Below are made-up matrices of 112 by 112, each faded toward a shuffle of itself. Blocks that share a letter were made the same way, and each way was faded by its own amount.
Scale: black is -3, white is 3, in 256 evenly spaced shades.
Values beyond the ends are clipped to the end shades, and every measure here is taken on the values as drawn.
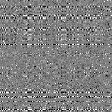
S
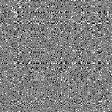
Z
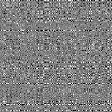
S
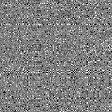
Z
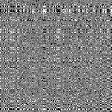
S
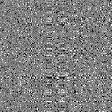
Z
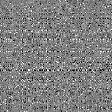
Z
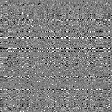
S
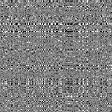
S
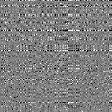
S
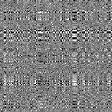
S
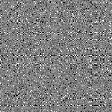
Z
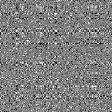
Z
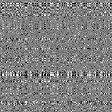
S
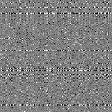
S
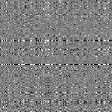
S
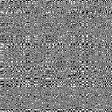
S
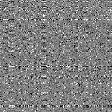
Z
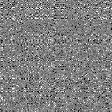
Z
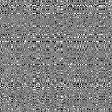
S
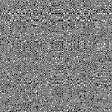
Z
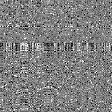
Z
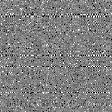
Z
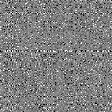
Z
